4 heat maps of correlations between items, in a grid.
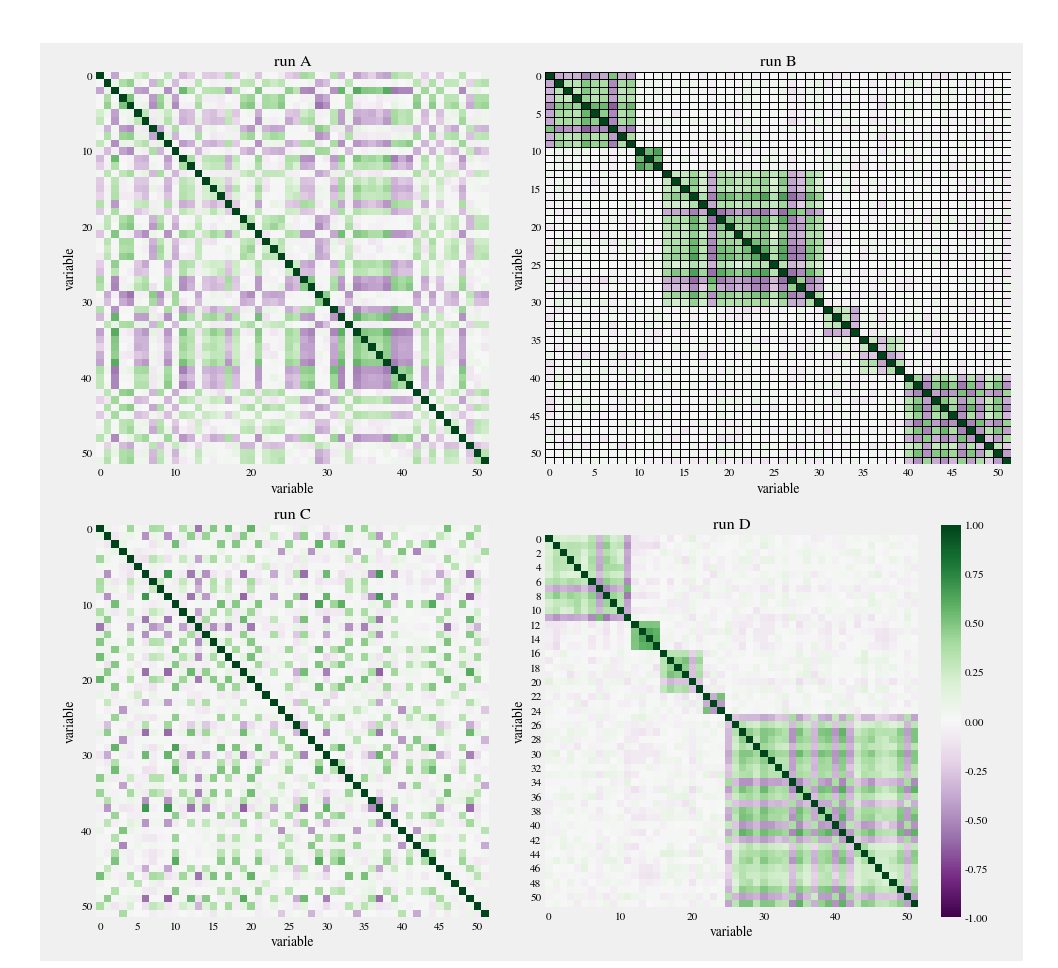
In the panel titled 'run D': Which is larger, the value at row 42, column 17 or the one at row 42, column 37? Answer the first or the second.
the second
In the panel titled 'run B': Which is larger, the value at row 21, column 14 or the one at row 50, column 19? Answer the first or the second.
the first
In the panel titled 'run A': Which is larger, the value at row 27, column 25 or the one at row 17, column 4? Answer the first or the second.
the second
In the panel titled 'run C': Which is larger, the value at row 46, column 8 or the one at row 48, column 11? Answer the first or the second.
the first
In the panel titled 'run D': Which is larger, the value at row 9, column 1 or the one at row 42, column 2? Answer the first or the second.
the first
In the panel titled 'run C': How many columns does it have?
52
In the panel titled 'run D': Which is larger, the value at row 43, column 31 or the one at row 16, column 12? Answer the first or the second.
the first
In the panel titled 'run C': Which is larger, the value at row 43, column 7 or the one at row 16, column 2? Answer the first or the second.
the second
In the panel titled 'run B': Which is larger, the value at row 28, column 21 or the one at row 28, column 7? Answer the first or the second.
the second
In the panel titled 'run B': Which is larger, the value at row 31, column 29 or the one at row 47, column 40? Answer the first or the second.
the second
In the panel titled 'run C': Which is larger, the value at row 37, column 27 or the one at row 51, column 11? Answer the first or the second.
the second
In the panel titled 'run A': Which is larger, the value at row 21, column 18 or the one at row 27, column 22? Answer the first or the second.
the first
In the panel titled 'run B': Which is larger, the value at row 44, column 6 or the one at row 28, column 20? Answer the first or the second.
the first
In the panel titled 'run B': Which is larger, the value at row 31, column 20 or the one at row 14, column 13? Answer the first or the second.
the second
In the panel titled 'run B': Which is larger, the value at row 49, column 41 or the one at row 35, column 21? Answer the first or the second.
the first
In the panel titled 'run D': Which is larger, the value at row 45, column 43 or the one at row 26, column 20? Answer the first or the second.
the first
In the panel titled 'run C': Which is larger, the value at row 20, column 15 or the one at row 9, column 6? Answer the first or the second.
the second
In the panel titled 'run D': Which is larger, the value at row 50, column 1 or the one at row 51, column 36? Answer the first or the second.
the second
